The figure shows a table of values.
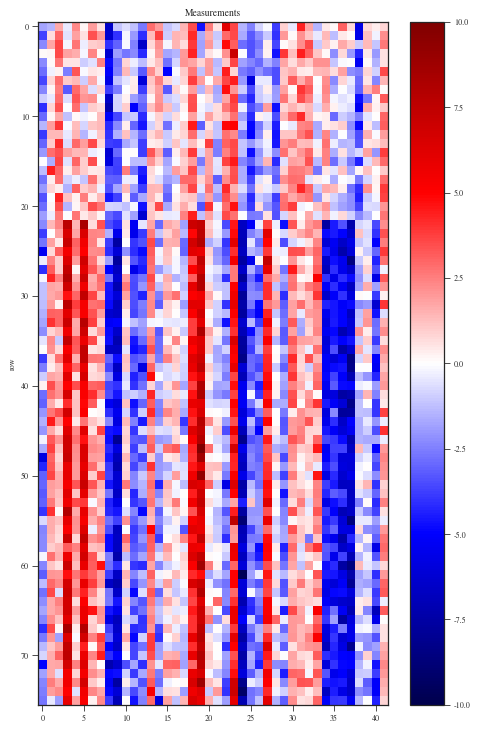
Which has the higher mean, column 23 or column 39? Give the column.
23
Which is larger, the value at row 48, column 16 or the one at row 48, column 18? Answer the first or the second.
the second
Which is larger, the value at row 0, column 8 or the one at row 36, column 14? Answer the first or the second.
the second
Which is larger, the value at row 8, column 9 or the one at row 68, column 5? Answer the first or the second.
the second
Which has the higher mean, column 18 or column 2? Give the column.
18
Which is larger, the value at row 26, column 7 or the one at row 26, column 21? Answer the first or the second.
the first
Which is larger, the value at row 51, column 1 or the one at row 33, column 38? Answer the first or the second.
the first
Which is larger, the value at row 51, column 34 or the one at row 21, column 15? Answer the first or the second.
the second
